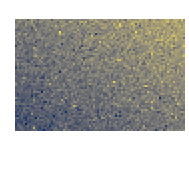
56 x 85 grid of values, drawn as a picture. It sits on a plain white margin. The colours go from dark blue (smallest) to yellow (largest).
Ninth with the lowest average: bottom left. Mirror symmetry: none. Odd rows or columns: none. Slope: up to the top right. Grain: fine. Ninth with the highest average: top right.
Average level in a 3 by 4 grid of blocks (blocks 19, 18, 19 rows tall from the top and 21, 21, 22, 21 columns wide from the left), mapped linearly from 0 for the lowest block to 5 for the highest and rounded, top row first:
2345 | 1234 | 0123
